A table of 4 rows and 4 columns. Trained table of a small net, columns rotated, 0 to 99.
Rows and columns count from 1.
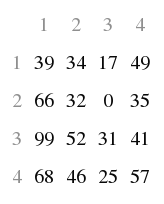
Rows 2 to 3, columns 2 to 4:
32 0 35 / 52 31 41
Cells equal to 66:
1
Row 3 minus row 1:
60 18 14 -8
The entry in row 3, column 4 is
41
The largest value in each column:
99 52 31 57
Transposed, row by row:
39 66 99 68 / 34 32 52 46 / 17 0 31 25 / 49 35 41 57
